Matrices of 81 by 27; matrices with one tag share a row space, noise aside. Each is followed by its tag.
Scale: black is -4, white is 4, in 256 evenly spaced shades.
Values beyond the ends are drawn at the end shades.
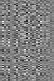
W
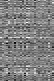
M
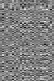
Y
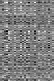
M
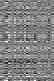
M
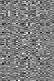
W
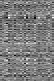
M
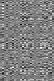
Y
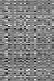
M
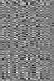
W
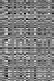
M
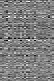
M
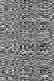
Y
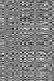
Y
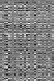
M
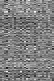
M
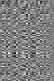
W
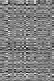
M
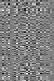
W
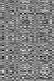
Y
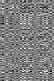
Y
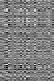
M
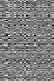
M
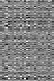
M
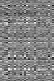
M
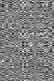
Y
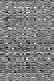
M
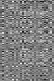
Y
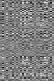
Y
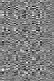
W
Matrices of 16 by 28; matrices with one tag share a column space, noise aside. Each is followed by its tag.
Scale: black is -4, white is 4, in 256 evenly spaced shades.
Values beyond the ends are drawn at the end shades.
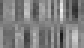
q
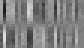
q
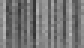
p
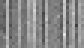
p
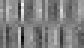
q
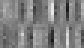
q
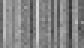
p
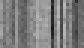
p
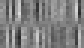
q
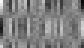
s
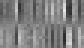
q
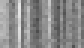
p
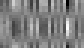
s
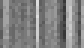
p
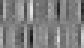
q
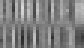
q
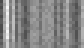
p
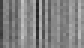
p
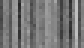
p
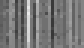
p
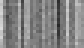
p
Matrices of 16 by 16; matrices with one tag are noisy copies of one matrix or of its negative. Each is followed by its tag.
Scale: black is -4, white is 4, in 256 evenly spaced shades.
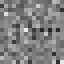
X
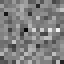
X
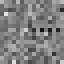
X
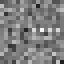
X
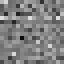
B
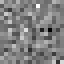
X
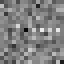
X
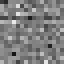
B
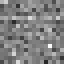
B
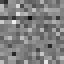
B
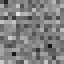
B
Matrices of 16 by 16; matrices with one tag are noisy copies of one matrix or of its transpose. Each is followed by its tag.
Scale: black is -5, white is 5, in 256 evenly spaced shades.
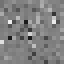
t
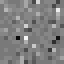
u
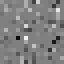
u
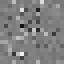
t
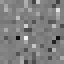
u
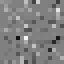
u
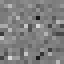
u
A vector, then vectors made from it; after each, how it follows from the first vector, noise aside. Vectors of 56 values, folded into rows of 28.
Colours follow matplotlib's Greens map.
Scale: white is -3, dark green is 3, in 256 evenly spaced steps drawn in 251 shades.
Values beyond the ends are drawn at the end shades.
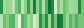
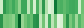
negated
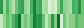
sign-scrambled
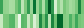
copied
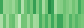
shrunk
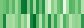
reversed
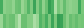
shrunk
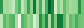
copied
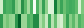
negated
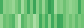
shrunk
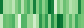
copied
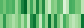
reversed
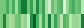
reversed
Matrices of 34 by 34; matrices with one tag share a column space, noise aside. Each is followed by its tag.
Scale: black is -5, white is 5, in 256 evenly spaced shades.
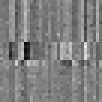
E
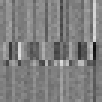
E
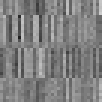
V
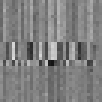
E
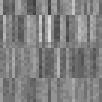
V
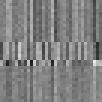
E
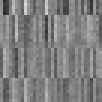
V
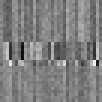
E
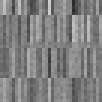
V
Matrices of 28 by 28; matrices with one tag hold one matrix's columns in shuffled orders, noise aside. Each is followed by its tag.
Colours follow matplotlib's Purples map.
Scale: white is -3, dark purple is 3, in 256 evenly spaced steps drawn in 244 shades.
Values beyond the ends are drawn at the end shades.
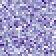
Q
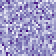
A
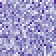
A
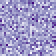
Q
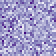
Q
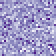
Q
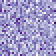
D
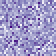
Q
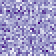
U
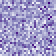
Q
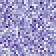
Q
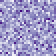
D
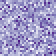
Q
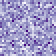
Q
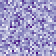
Q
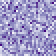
A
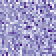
A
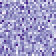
A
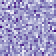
A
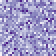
D
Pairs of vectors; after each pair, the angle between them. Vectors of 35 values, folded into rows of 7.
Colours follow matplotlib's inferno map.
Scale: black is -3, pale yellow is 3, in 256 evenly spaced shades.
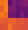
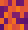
orthogonal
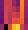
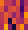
partly opposed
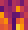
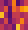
partly aligned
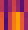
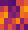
orthogonal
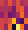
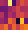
orthogonal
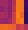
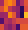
partly opposed
